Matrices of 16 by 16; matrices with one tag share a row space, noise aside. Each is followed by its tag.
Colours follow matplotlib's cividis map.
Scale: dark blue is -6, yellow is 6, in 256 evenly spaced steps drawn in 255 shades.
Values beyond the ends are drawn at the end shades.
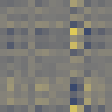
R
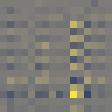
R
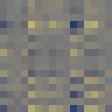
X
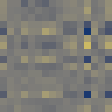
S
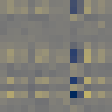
R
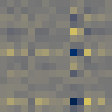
R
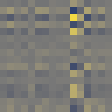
R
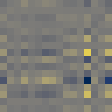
S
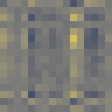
X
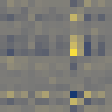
R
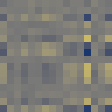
S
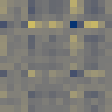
X
